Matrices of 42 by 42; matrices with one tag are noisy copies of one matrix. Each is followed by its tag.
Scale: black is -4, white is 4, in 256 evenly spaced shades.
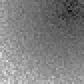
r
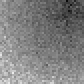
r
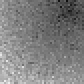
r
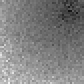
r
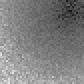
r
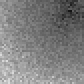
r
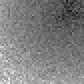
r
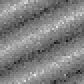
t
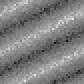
t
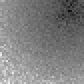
r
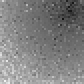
r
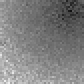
r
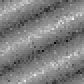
t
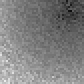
r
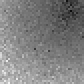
r
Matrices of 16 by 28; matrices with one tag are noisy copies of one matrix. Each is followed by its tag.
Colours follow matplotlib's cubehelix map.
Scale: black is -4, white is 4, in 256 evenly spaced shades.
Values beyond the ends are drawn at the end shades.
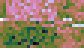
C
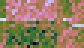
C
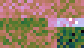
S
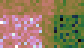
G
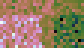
G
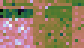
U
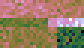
S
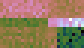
S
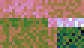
S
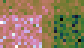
G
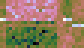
C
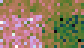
G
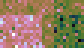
G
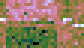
C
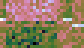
C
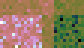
G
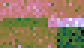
S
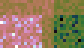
G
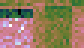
U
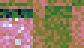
U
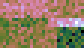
S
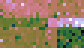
S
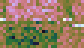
C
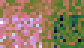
G
